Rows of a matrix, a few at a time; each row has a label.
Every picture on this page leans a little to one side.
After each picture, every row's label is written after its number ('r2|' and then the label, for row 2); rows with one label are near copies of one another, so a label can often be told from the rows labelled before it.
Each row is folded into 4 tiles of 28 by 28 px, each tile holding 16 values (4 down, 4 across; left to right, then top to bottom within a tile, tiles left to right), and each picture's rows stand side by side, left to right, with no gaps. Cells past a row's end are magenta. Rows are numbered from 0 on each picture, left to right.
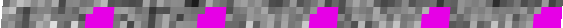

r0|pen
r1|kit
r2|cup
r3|cup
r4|cup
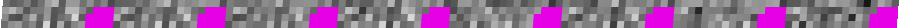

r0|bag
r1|bag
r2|bag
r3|bag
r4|cup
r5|bag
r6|pen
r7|kit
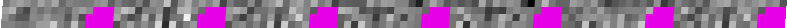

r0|pen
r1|bag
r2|bag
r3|kit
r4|kit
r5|cup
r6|bag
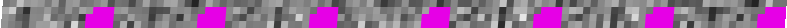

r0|pen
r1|kit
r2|bag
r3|cup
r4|bag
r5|bag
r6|kit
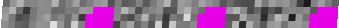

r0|pen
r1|bag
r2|kit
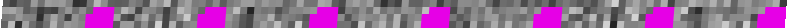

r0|kit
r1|bag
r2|pen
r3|cup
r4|cup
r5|bag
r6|pen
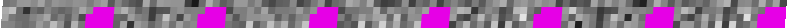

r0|pen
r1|kit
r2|cup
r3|cup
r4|bag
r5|kit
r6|bag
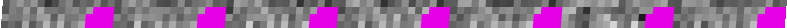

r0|cup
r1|cup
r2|cup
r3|cup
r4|cup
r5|pen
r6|cup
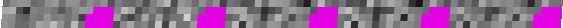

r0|pen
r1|bag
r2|kit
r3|kit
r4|kit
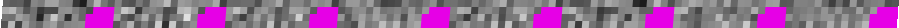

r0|kit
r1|bag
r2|bag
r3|cup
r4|bag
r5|kit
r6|pen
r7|cup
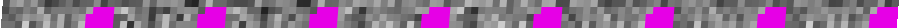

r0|cup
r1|kit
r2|kit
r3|pen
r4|pen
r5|cup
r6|cup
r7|cup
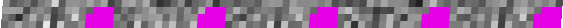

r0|bag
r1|cup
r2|bag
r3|kit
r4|bag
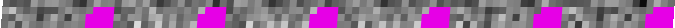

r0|kit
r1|cup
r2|cup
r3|cup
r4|kit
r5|kit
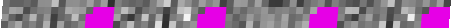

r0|bag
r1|bag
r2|cup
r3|bag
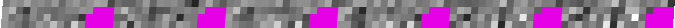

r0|pen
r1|kit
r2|pen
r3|pen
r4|bag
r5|bag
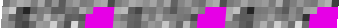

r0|pen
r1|pen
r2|pen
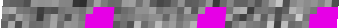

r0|kit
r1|cup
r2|bag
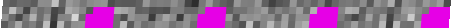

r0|bag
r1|kit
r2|cup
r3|bag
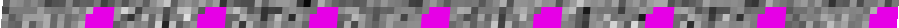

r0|cup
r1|bag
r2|kit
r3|kit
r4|bag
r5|pen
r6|kit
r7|cup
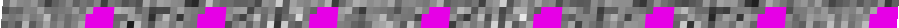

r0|cup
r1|kit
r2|bag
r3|pen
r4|bag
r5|kit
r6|kit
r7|cup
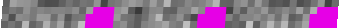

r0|cup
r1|pen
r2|cup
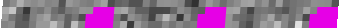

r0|pen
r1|kit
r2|pen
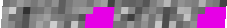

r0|pen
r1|bag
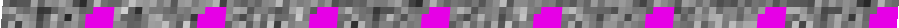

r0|kit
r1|pen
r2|bag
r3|kit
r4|bag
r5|kit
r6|cup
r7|kit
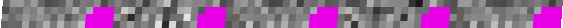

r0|cup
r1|bag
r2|cup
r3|kit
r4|cup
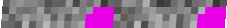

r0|cup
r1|cup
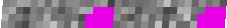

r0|pen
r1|bag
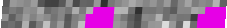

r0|cup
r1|pen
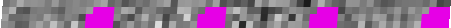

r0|pen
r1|bag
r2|kit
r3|cup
